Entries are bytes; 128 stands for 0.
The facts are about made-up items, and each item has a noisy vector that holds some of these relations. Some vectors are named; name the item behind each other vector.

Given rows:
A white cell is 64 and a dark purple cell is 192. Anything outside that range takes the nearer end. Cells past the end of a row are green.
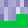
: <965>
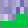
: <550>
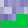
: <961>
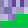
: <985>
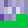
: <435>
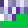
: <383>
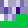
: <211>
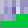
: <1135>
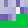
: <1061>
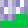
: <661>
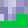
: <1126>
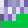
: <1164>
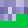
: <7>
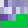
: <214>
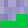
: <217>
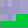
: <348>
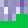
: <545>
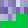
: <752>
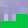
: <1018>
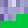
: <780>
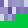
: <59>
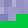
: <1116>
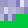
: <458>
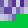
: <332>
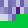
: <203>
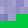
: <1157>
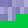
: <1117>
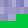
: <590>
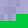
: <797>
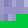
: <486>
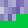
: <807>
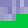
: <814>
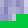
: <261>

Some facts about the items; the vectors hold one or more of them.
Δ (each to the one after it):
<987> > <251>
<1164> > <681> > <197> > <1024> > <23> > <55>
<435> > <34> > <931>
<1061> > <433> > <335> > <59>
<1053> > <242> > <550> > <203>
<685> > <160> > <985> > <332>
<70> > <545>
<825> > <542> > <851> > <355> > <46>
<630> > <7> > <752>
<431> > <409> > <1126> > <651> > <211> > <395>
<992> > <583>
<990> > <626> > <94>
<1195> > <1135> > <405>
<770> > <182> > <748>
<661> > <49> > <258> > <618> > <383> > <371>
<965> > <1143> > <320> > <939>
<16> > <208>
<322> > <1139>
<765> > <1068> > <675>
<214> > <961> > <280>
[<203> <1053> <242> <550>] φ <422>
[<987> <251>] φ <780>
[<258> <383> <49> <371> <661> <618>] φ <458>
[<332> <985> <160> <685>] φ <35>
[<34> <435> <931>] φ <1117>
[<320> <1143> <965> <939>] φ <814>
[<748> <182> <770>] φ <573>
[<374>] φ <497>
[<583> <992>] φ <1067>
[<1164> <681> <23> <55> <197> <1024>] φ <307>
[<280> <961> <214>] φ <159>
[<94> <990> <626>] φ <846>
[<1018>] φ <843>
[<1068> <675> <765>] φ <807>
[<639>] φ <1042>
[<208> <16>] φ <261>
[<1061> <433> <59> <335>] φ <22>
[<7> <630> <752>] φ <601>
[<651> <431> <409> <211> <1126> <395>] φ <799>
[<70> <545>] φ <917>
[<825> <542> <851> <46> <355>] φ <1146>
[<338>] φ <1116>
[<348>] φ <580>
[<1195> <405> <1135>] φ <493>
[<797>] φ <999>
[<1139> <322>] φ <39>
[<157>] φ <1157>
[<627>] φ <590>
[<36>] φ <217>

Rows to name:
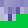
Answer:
<675>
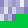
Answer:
<258>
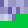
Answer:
<320>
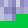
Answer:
<405>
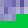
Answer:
<35>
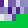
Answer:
<46>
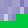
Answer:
<242>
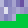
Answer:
<917>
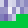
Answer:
<431>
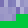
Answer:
<931>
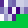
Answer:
<371>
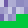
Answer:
<1053>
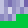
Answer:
<681>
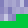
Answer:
<1143>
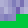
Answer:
<280>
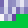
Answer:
<618>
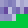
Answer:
<601>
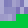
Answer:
<422>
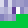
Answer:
<1195>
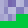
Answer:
<197>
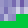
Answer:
<160>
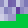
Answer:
<1024>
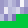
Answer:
<49>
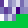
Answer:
<395>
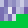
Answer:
<630>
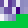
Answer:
<55>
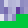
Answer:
<651>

